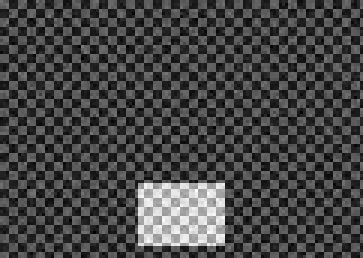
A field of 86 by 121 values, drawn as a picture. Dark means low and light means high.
In the bottom middle lies a patch that is higher than the rest. The ninth with the highest average is the bottom middle. On average the colour sits 30% of the way up the scale.
